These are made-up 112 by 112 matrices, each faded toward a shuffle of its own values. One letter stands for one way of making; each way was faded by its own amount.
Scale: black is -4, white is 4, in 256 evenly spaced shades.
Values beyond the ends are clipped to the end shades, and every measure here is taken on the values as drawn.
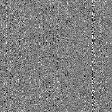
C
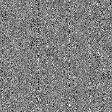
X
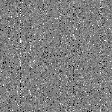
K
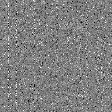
K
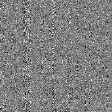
C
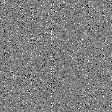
K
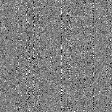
C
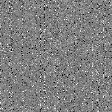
K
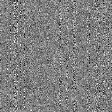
X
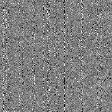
C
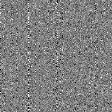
C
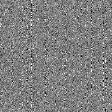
X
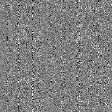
C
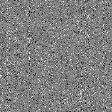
K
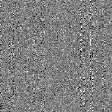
C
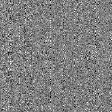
C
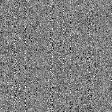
X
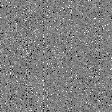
K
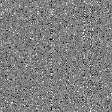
K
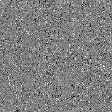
K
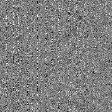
C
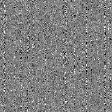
C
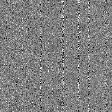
X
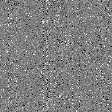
K
